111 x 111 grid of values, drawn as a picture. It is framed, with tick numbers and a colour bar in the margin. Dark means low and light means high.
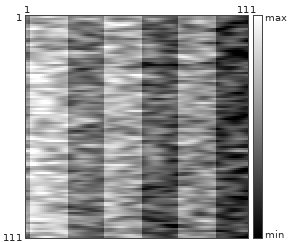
Upright stripes repeat 3 times across the table. There is an overall slope up to the left. Overall the values sit about 50% of the way up the scale.
